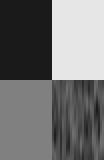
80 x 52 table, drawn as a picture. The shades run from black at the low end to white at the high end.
The table splits into 2 rows of 2 panels. Panel 1,1: very low, flat. Panel 1,2: very high, flat. Panel 2,1: middling, flat. Panel 2,2: low, streaked downward.
